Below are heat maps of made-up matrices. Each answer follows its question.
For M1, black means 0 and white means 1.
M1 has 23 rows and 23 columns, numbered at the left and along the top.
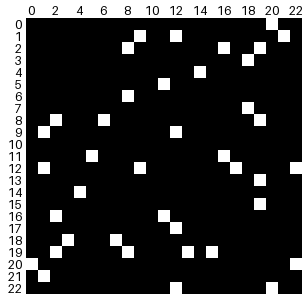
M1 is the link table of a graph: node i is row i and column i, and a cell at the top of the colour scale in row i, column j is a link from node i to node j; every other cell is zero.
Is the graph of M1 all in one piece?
no
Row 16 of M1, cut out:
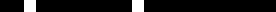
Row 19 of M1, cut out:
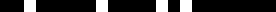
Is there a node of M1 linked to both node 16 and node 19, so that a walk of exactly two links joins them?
yes
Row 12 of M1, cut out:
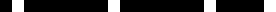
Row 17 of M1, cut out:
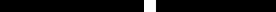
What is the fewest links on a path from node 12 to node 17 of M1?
1
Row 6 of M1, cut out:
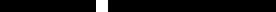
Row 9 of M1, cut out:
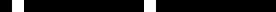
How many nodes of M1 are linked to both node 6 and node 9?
0
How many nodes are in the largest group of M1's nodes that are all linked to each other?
3
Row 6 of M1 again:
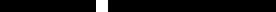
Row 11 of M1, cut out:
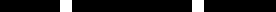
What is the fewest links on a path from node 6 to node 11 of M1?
4
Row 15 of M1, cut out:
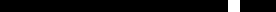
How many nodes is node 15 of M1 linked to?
1
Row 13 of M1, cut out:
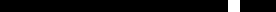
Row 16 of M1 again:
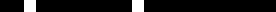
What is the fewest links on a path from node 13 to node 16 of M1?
3
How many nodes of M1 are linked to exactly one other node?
11
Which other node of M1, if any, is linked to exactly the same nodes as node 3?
node 7
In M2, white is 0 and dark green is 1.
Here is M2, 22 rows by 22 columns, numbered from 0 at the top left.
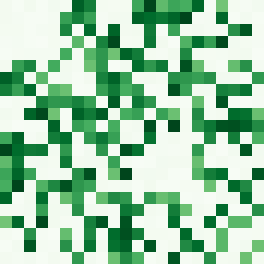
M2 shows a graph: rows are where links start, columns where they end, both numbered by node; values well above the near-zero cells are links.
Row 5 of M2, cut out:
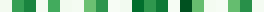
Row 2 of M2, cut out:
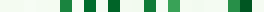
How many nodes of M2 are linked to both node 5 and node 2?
4
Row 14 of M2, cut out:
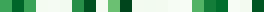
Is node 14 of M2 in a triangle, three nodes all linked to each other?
yes
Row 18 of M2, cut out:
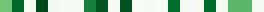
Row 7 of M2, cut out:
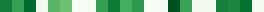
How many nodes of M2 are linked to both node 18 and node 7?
7
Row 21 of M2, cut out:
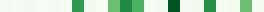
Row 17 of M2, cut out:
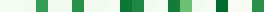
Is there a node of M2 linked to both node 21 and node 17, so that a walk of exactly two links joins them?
yes
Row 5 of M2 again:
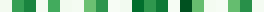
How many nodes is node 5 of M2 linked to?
12
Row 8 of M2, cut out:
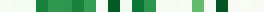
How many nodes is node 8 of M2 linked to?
10
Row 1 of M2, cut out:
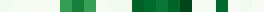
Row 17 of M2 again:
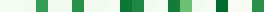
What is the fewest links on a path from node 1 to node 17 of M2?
2
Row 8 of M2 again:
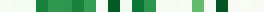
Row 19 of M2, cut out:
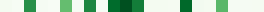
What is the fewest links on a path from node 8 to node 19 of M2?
2
